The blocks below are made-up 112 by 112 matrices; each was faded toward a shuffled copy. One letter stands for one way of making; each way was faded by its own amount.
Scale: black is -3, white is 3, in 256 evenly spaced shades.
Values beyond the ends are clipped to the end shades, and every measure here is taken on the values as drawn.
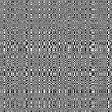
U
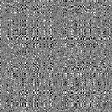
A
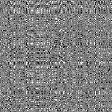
A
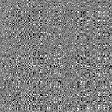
A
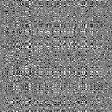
A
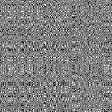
A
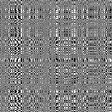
U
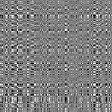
U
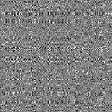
A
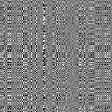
U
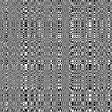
U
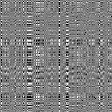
U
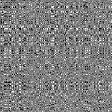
A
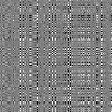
U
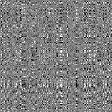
A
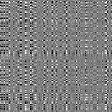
U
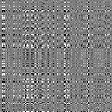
U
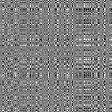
U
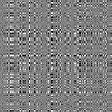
U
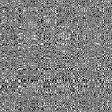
A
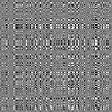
U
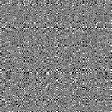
A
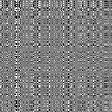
U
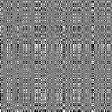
U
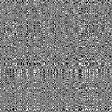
A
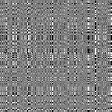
U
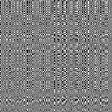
U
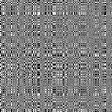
U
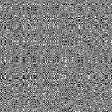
A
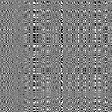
U
